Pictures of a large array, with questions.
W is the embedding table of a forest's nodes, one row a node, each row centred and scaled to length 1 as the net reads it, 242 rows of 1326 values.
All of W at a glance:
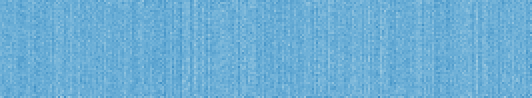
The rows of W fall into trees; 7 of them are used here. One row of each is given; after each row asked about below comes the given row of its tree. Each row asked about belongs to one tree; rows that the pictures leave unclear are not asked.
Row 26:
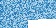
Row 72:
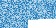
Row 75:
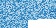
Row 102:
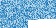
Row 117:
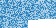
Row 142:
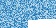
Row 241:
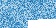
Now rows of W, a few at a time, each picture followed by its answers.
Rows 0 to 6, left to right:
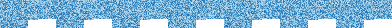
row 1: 75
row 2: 241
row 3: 117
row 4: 75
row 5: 26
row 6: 26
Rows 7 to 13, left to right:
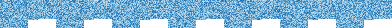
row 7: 72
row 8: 75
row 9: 26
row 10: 241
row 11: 75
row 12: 75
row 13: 142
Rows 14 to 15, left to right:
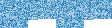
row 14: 117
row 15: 241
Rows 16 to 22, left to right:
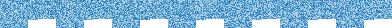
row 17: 142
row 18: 75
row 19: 75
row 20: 142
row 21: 241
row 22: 26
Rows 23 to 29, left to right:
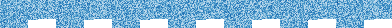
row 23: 102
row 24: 117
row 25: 26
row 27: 26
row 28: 142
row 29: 72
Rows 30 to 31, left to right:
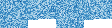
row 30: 75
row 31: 142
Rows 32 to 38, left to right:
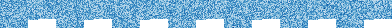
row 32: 72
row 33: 142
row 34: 241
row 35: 102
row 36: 117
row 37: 72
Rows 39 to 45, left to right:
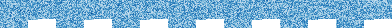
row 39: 142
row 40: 142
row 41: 241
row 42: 102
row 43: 102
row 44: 72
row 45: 75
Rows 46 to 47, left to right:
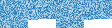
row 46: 26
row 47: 142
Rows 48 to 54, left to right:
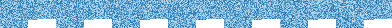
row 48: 142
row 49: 142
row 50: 26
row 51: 26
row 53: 75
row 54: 241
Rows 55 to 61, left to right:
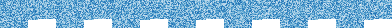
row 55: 142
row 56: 142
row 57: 26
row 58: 75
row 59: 72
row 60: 241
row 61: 142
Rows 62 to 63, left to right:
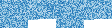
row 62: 72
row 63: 102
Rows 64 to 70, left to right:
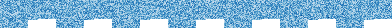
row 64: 241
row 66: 72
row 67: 75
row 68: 72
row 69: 26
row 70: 241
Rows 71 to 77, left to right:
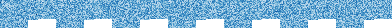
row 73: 142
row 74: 117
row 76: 26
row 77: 26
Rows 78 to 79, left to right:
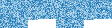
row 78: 241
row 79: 241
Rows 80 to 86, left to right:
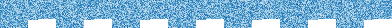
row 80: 26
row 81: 241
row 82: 26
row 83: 241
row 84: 117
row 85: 117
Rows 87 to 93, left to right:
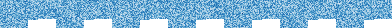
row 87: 75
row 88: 241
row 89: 142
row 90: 72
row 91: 26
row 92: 241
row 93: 26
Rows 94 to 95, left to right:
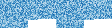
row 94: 26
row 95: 75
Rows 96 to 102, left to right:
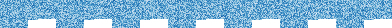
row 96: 241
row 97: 72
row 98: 72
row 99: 241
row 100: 142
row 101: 102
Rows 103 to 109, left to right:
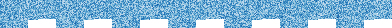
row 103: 26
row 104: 142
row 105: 72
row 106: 142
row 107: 241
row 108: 117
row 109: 117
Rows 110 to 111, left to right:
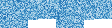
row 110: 75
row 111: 117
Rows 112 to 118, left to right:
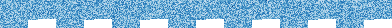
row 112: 142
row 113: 241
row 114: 117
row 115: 75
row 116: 142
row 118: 102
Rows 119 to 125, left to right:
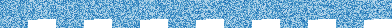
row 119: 142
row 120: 241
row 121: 72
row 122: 75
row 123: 142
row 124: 72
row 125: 75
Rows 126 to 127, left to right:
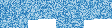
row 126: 26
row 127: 241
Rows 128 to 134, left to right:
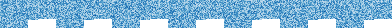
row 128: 102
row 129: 241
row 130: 117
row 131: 102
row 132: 75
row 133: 26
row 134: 26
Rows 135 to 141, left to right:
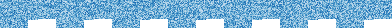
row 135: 72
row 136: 142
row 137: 241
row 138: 26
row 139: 72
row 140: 26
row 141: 142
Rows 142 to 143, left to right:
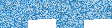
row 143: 75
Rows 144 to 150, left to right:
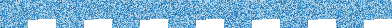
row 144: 102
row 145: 142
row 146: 75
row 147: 75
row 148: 75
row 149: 142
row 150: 102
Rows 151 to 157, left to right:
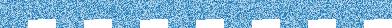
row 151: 241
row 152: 142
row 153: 26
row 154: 142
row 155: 102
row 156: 26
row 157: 26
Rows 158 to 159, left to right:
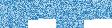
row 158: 241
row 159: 75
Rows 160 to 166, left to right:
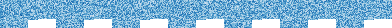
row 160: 26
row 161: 72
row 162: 26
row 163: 117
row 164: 75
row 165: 142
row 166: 117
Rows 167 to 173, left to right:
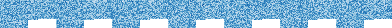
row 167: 75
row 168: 75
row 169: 75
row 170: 142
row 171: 241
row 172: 142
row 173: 75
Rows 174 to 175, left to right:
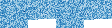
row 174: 102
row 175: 102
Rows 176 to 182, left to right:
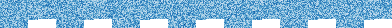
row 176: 72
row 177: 75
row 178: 26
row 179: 26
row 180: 75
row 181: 241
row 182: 72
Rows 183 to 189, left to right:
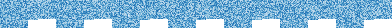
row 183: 75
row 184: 75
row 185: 241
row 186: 72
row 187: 117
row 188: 26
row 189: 241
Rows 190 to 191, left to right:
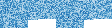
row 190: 117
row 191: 75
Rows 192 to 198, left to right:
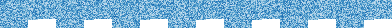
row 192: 142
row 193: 241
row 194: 72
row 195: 142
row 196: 75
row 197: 117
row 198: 117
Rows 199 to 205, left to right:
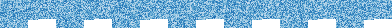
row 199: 102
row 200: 241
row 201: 117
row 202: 117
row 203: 117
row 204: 142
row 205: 117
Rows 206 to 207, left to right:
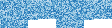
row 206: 75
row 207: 75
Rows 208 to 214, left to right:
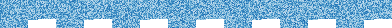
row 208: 26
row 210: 102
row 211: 142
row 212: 142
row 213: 72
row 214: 26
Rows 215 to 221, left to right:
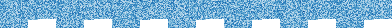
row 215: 142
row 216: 102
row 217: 241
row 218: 142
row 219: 75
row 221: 142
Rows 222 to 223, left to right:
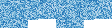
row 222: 241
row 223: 241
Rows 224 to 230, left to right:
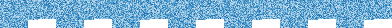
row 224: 72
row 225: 75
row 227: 241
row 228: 142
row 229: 241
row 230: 241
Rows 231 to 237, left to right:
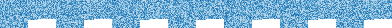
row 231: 26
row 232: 75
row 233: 142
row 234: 241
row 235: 117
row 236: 117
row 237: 75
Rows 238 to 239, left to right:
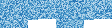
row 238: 26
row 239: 75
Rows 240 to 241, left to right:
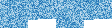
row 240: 241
